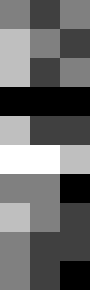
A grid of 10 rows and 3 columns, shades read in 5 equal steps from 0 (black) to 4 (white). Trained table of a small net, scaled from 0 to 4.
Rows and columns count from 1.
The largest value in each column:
4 4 3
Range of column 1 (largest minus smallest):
4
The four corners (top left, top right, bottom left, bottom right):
2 2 2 0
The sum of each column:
24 15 11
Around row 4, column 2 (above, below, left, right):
1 1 0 0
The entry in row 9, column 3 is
1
